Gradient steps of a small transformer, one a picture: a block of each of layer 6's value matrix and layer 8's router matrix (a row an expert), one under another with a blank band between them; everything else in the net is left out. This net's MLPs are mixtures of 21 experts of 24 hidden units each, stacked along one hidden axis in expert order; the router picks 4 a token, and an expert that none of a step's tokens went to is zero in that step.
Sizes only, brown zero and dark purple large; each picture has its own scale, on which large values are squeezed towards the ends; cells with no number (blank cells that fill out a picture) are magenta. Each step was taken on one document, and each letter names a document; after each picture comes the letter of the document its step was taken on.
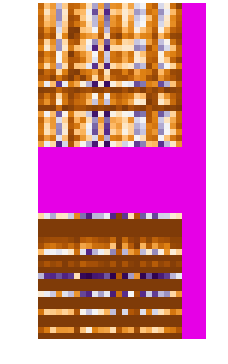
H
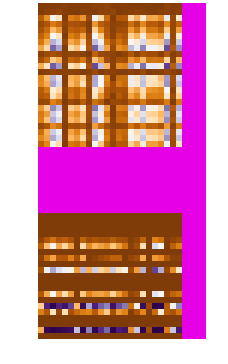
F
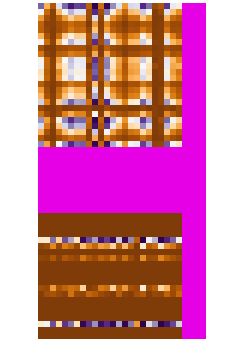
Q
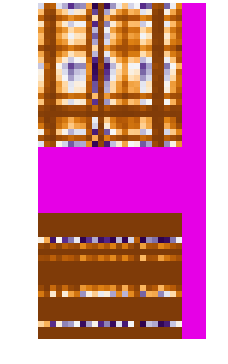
Q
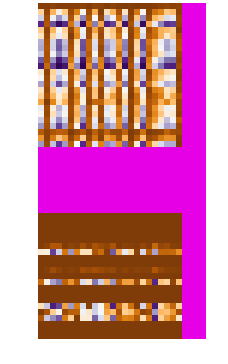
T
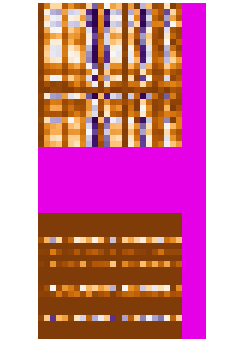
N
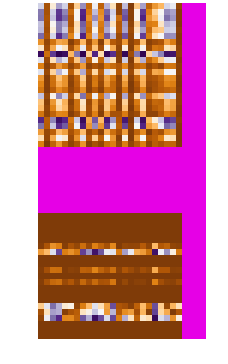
T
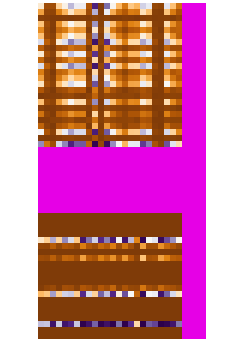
Q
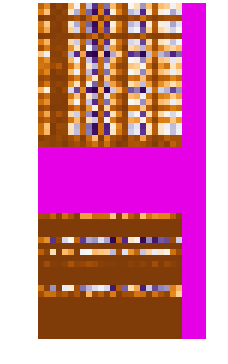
N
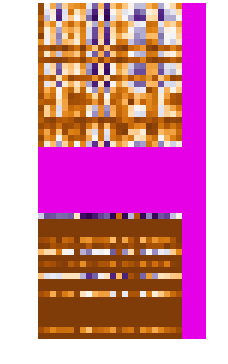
H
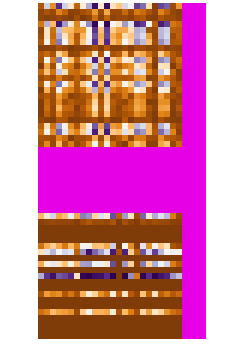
H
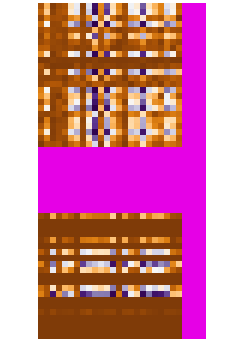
N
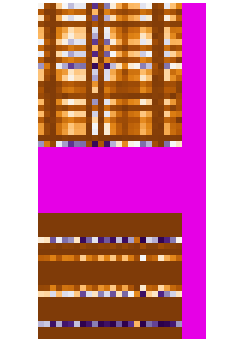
Q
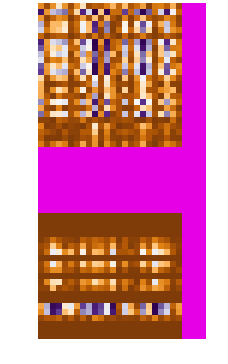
T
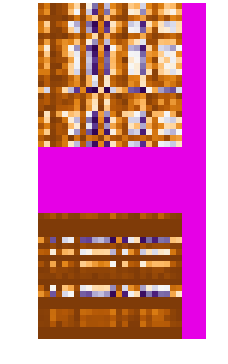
N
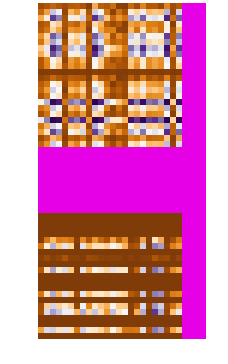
F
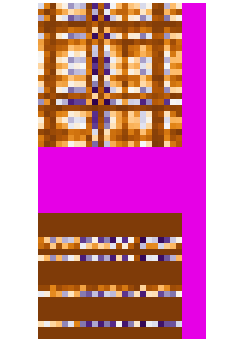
Q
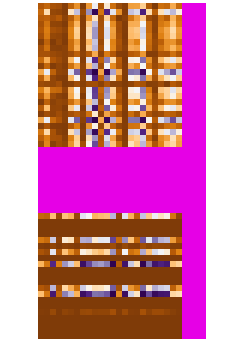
N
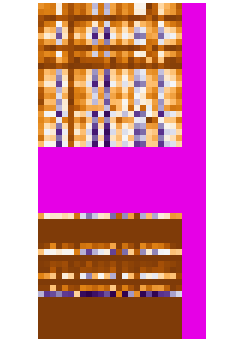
H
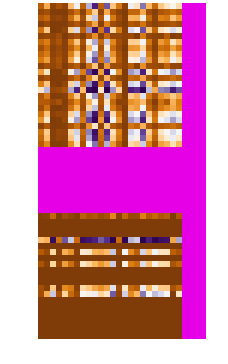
N
